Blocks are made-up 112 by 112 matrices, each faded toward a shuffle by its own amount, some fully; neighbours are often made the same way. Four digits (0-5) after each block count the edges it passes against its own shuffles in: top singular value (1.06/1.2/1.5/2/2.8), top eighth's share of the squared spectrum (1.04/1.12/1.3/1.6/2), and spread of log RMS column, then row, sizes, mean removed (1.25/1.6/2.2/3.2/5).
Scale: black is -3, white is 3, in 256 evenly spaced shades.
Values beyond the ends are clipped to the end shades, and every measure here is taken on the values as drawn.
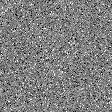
0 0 0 0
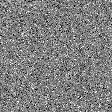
0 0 0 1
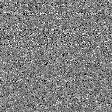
1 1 0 3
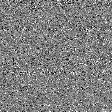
0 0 0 2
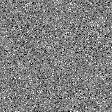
0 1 0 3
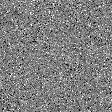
0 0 0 0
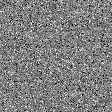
0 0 0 0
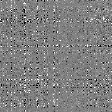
2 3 4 4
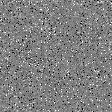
0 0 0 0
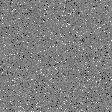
0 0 0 0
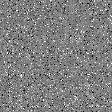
1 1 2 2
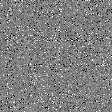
1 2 1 2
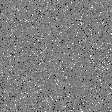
1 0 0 0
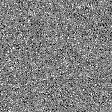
3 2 0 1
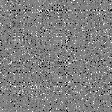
4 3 2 2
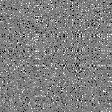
4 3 2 2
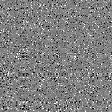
4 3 2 2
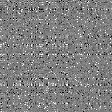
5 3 2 2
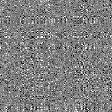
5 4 3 3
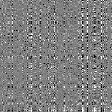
5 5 4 3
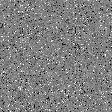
3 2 1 0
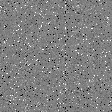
2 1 0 0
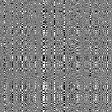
5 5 4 3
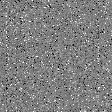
3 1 1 0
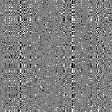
5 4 4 3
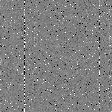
4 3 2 0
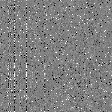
4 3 2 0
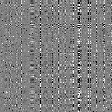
5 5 4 3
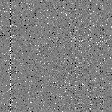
4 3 2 0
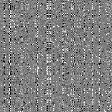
5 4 4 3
